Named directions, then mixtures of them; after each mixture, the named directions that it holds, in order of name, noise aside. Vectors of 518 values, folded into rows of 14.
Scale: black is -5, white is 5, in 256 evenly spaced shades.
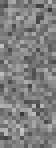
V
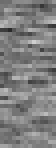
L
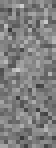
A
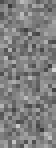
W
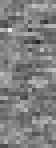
A, L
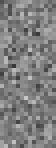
A, W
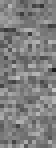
L, W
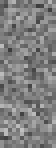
V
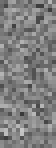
V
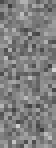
W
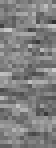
L, V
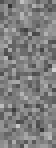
W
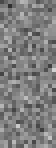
W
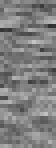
L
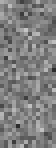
W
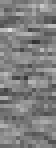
L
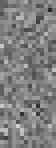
V, W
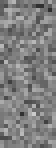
L, V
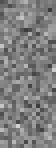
V, W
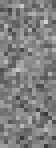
A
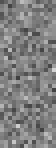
W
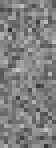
A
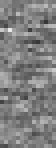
A, L
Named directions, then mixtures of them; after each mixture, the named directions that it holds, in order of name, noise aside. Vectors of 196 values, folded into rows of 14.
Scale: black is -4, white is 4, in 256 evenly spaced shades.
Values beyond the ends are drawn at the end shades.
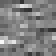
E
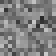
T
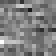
E, T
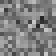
T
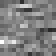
E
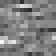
E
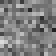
E, T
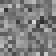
T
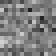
E, T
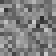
T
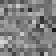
E, T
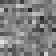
E, T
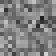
T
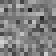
E, T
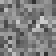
T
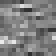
E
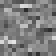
E, T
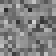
T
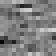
E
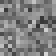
T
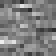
E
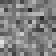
E, T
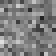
E, T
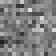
E, T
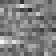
E, T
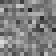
E, T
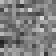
E, T
